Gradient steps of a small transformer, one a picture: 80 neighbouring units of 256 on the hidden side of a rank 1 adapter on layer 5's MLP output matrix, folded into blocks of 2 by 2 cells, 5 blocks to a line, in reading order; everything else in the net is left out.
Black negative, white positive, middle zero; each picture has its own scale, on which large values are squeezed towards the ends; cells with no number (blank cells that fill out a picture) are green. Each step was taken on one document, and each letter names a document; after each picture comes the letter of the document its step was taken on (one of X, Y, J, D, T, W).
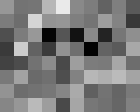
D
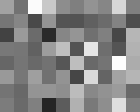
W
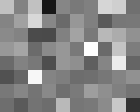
W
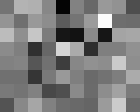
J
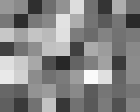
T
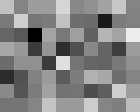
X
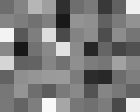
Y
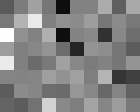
Y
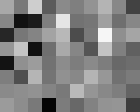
D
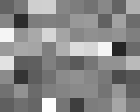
T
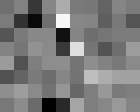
Y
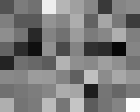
X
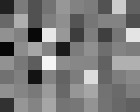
W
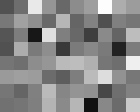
X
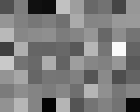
X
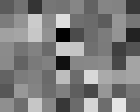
Y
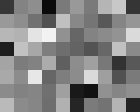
W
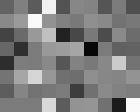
D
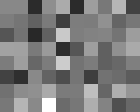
T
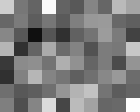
X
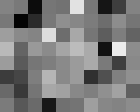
T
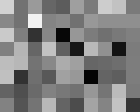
T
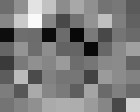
D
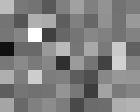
W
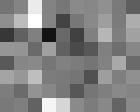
D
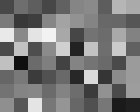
T
